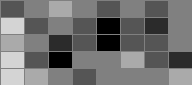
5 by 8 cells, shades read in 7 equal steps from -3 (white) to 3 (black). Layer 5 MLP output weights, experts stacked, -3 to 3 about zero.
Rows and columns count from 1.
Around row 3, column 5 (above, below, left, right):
3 0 1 1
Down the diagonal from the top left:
1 1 2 0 0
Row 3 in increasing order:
-1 0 0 1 1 1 2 3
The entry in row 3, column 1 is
-1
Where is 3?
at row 2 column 5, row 3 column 5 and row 4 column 3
